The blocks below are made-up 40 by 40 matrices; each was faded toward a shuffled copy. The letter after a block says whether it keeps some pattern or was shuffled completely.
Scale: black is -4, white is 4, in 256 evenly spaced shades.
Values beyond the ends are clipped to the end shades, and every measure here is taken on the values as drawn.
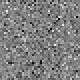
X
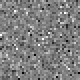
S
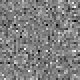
X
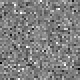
X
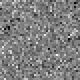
S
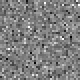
S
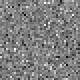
S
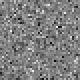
X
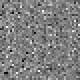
X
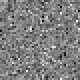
X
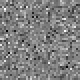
X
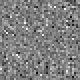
X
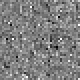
X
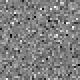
X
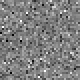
S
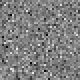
S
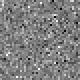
S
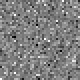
S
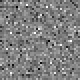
S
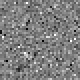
S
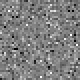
X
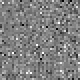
X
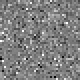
S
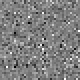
X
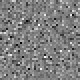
S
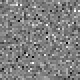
S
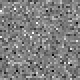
S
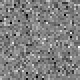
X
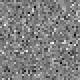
S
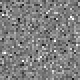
S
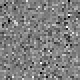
S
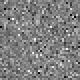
S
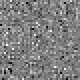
X
